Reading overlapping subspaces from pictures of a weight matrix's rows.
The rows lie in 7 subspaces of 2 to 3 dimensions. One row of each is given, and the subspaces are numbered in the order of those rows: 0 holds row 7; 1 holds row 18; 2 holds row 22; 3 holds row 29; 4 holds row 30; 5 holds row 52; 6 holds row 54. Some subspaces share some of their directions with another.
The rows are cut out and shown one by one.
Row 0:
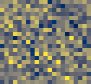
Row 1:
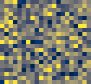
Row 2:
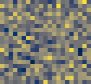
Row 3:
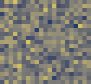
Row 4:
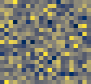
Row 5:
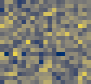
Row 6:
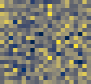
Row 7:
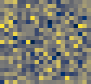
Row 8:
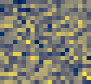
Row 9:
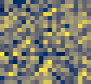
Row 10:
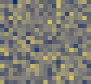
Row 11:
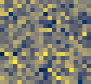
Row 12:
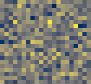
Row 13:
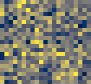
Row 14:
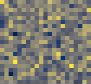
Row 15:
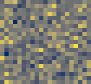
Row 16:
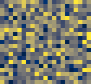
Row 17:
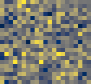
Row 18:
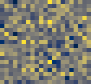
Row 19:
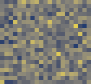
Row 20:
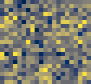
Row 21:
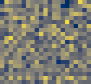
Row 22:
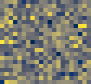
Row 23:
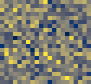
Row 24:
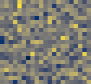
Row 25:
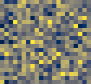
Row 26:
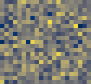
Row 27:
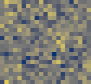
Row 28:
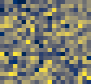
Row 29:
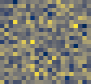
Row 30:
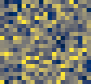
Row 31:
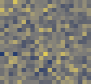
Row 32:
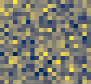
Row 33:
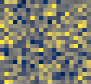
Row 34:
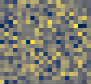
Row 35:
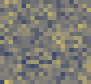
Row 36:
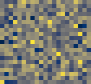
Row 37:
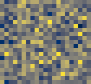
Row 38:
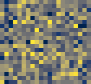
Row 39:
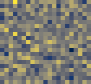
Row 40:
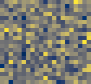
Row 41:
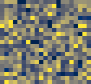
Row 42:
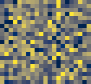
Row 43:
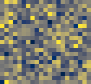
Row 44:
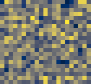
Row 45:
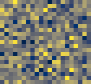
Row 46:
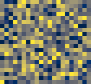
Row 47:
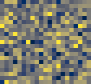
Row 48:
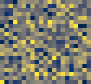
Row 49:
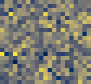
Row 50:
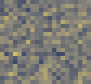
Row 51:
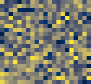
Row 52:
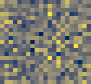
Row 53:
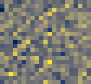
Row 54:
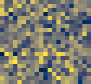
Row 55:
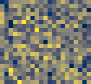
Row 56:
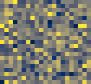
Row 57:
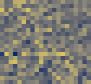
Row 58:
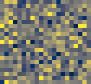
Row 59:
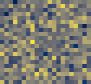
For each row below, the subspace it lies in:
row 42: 5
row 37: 3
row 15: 0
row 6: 5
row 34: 0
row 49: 6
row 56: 3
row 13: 1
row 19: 2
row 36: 2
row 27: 4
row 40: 2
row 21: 5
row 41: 6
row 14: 1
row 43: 4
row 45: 1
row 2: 5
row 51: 6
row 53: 3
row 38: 1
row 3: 5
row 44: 5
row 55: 1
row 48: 3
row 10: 5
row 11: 6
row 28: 6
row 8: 6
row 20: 3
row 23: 0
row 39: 5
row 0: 0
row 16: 2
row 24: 4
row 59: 3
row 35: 4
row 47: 1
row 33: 0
